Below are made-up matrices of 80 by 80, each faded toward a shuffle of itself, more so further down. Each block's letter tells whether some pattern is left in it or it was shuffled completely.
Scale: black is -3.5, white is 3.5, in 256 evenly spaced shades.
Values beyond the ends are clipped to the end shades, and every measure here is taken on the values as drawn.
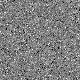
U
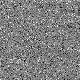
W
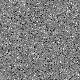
U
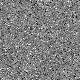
U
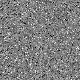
W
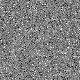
U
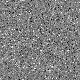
U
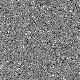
U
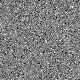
U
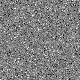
U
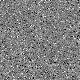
U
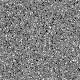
U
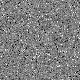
W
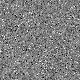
U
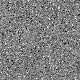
U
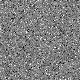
U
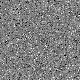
W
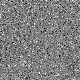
U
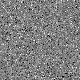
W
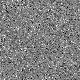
W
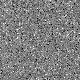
U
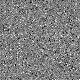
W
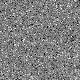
U
